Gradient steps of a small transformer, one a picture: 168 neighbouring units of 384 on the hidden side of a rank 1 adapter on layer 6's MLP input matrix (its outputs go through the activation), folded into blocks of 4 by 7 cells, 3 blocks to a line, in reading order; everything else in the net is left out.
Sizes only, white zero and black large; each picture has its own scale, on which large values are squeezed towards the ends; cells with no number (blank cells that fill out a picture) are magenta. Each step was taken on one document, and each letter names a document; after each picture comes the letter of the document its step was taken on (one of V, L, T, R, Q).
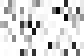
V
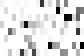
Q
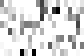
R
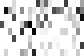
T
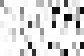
Q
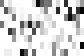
R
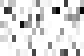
V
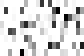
Q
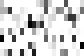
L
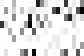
T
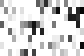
R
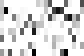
L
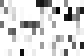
R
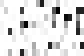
Q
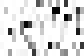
Q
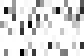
T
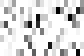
V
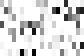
R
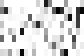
L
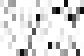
V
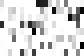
R
